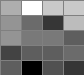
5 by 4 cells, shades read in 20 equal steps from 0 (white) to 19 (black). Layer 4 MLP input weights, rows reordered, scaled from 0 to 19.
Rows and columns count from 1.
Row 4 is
14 12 12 11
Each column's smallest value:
6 0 4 4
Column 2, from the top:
0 11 10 12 19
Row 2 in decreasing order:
15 11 8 5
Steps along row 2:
up up down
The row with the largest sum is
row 5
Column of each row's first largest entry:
1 3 4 1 2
